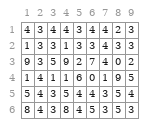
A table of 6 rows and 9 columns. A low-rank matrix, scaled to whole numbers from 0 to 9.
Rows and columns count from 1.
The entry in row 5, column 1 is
5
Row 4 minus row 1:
-3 1 -3 -3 3 -4 -3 7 2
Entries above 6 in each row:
0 0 3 1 0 2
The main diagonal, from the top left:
4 3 5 1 4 5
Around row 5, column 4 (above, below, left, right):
1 8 3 4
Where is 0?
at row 3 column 8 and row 4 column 6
